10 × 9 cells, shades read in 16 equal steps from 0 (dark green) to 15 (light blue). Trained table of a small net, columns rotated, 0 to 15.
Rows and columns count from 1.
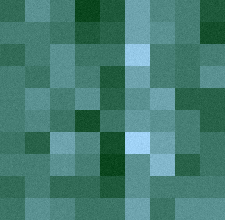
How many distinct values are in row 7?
7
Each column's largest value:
6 8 10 8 5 15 12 8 8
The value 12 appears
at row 8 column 7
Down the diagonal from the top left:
4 6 8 6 3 9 10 3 6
